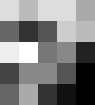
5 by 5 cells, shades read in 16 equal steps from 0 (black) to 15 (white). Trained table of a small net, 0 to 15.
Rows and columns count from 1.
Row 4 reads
4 8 8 5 0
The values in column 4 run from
1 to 13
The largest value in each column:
14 15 13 13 11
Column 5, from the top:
10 11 2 0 0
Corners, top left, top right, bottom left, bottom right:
13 10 6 0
